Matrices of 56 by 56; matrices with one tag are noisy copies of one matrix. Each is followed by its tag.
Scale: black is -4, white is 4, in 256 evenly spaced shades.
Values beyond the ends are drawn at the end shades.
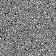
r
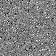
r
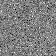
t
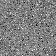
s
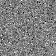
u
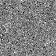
u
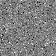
u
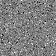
u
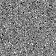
u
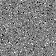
u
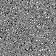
r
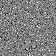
r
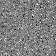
s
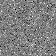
t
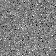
s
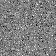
s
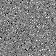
r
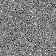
t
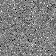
t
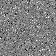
r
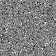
u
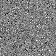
r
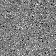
s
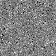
u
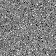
s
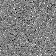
t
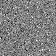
r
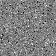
u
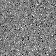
s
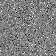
t
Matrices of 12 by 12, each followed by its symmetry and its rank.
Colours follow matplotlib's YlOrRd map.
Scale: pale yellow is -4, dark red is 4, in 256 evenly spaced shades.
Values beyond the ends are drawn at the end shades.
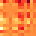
antisymmetric, rank two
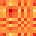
symmetric, rank one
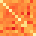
symmetric, full rank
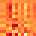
neither, rank two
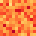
neither, full rank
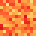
neither, full rank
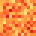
neither, full rank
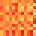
neither, rank two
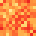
symmetric, full rank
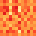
neither, rank two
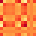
symmetric, rank one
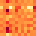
antisymmetric, rank two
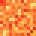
symmetric, full rank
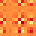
symmetric, rank one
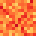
neither, full rank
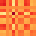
symmetric, rank one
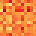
antisymmetric, rank two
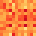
neither, rank two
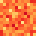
symmetric, full rank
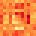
antisymmetric, rank two
